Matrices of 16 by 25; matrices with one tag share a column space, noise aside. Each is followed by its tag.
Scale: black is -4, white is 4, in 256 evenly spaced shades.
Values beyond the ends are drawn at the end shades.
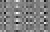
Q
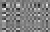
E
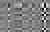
E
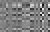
E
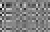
E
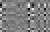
E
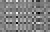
Q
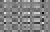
Q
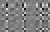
E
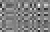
E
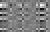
E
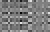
Q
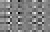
Q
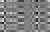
Q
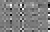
E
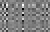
E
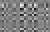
E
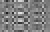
Q
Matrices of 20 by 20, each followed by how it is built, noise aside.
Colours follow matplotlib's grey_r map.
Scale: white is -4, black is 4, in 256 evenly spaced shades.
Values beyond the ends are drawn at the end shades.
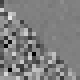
lower triangular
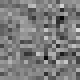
low rank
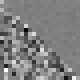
lower triangular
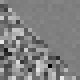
lower triangular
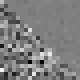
lower triangular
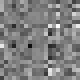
low rank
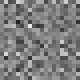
low rank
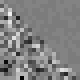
lower triangular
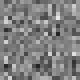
low rank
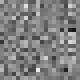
low rank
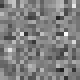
low rank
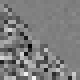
lower triangular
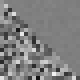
lower triangular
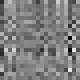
low rank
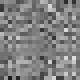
low rank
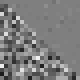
lower triangular
